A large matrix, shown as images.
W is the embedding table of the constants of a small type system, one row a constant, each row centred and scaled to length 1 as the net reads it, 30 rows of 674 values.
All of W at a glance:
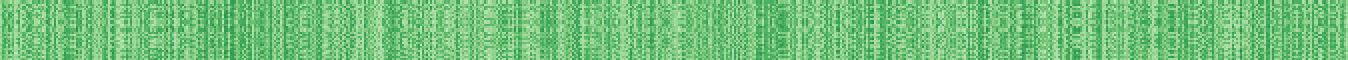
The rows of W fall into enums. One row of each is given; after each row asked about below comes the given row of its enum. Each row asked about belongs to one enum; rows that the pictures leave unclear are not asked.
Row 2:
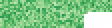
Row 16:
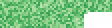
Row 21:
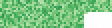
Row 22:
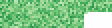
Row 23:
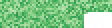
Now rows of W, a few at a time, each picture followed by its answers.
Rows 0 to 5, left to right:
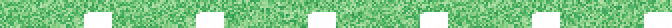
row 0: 16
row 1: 16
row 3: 23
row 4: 16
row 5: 21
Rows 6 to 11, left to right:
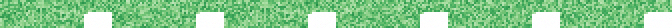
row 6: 2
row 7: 22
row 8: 2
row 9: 23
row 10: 21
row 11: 21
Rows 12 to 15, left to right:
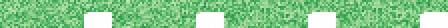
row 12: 23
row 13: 22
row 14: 2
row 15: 2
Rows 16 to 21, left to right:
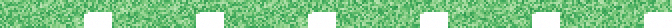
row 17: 23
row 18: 16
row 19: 21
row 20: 23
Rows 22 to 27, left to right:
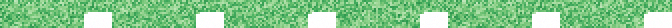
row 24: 16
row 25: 2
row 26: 22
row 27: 16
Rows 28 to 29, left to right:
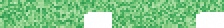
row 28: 2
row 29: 16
